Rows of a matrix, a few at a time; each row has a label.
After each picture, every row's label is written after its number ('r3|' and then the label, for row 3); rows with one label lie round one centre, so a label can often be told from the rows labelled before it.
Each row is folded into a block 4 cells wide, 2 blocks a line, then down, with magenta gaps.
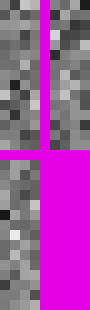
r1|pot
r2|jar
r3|jar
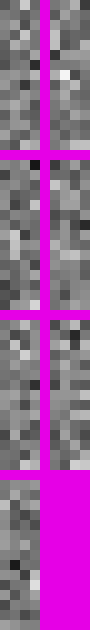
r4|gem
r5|jar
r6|jar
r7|gem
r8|gem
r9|gem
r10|pot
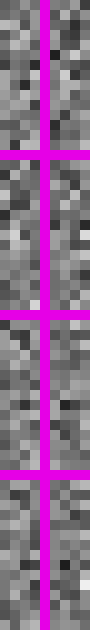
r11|gem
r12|jar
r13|jar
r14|gem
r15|gem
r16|pot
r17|gem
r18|pot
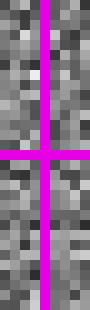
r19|gem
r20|jar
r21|gem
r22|gem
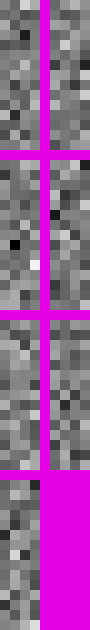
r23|pot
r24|gem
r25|pot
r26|jar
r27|gem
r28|pot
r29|jar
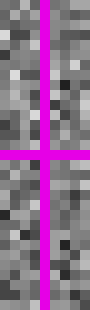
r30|jar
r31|pot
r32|jar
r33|pot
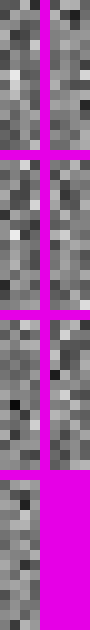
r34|jar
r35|gem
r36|jar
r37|jar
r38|pot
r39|jar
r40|gem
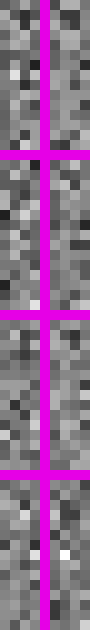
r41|gem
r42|gem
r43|jar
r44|gem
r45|pot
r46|gem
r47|gem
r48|jar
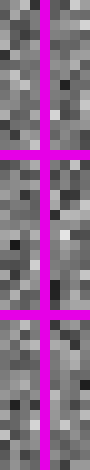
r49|jar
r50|pot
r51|pot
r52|jar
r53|pot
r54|gem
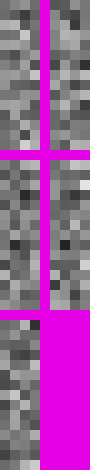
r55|gem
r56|gem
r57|pot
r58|pot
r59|jar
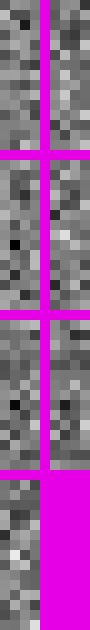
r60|gem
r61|jar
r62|pot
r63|jar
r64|pot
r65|pot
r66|jar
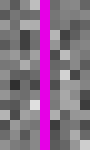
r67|pot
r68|jar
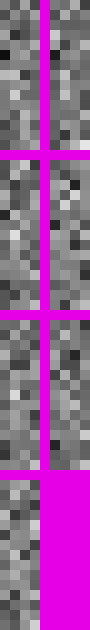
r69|jar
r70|jar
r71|jar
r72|gem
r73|jar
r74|jar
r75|jar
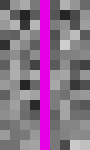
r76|gem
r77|gem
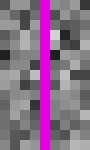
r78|gem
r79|jar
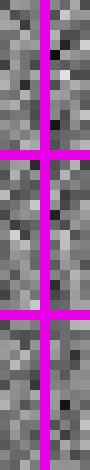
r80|gem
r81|jar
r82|jar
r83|jar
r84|gem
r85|pot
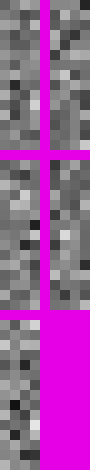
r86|pot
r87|jar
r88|gem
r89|jar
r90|pot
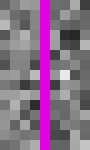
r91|gem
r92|jar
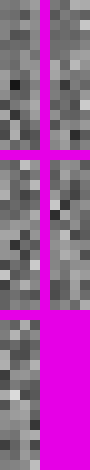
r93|pot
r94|pot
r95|pot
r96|jar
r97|jar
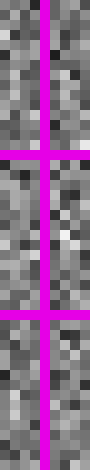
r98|jar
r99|jar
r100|gem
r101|jar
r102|jar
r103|gem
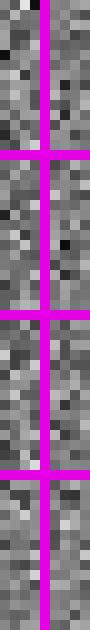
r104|jar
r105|pot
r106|jar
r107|pot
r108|jar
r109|pot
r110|gem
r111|gem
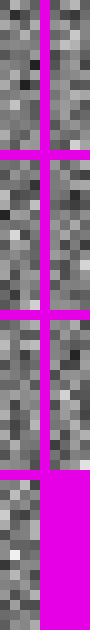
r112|gem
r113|gem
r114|jar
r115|pot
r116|pot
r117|jar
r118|jar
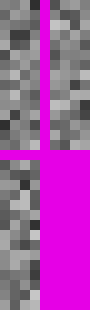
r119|jar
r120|gem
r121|gem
